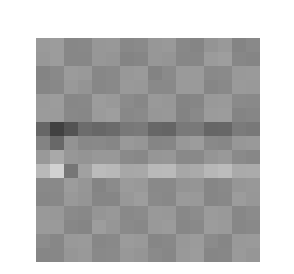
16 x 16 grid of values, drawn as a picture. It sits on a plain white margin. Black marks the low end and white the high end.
No overall slope runs across the table. Rows 7 and 10 stand out from the rest. Neither half mirrors the other. The middle left is the roughest part. A few values lie far out on both sides of the bulk. In the middle left lies a patch that is rougher than the rest.
